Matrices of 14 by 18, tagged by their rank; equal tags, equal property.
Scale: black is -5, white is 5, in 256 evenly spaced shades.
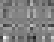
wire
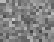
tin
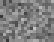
tin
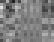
wire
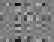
wire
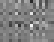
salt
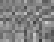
salt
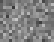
tin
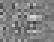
salt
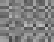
wire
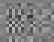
wire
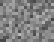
tin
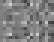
salt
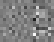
salt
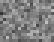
tin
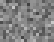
tin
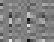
wire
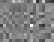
salt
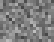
tin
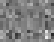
salt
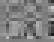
wire
